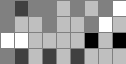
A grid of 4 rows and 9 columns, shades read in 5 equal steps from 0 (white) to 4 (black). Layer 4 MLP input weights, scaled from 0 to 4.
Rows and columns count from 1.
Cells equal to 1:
17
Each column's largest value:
2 3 2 3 1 3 4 2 4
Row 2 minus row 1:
0 -2 -1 0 0 -1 1 -2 1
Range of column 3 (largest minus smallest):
1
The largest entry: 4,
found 2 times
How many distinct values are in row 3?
3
